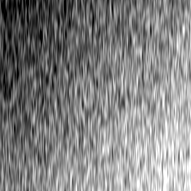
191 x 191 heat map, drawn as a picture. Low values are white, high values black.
The halves do not mirror each other. The ninth with the highest average is the top left. The bottom right is the ninth with the lowest average. There is an overall slope up to the top left.
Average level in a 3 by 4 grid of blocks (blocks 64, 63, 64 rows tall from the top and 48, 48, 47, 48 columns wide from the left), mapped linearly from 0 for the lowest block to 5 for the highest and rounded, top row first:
5432
4321
3210
